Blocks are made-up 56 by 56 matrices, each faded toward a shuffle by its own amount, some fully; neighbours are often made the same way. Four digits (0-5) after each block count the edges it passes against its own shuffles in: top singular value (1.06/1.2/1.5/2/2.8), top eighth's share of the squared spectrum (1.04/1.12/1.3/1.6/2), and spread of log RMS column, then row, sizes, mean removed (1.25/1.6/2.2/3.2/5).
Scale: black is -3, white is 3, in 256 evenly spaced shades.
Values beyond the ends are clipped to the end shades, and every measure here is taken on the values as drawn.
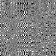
4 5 3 2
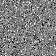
1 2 0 0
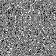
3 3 1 0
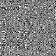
3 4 2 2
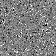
0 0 0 0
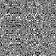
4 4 2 2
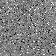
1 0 0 0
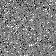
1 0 0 0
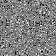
1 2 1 0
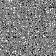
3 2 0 0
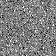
2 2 0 0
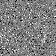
2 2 0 1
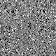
2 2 1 0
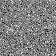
0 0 0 0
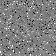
1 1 0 0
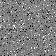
1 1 0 0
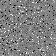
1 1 0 0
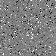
2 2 0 1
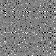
4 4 2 2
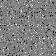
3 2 0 1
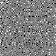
4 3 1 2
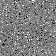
0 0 0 0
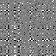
5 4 3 3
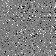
3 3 1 1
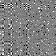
4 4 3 2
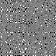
4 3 2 2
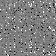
3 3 2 1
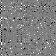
4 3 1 2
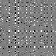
5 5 3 3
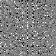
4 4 2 2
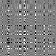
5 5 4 3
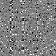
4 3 2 1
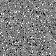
1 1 0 0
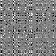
5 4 3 3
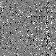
2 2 2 1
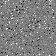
1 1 1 0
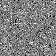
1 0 0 0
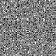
3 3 1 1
